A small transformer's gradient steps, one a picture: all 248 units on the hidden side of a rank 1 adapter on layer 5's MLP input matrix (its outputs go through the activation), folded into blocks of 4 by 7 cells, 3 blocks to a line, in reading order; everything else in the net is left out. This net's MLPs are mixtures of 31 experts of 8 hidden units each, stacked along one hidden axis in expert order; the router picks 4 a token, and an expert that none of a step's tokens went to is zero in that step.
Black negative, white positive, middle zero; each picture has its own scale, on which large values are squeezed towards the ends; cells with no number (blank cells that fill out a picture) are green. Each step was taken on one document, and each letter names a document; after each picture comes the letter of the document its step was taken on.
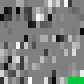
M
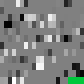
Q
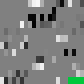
Q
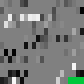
Q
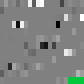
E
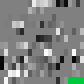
M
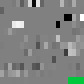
E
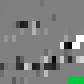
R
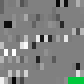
Q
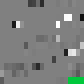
E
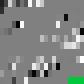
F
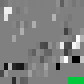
R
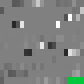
E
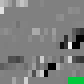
F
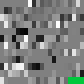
M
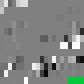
F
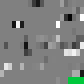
E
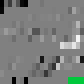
F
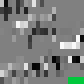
R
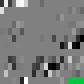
F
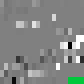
R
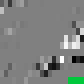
F
